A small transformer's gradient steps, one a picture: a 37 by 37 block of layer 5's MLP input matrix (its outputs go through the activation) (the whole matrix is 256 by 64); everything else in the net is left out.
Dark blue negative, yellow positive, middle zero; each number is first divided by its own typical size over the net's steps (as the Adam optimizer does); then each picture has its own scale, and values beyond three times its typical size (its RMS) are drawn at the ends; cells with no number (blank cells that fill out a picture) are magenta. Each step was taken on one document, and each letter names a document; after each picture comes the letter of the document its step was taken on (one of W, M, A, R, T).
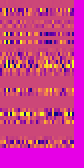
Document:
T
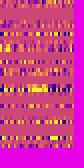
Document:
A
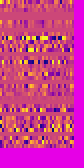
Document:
A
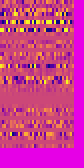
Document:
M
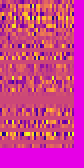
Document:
M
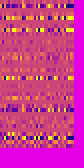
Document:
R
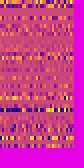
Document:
R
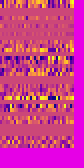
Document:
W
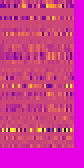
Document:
R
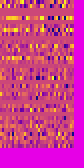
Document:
R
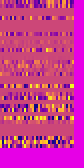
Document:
W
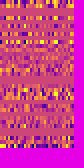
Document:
W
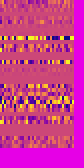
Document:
A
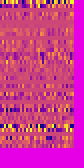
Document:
R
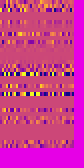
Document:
T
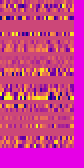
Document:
W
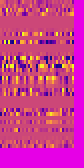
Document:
T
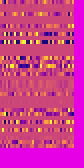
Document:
T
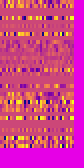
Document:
W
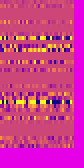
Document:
A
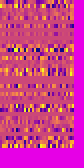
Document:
W
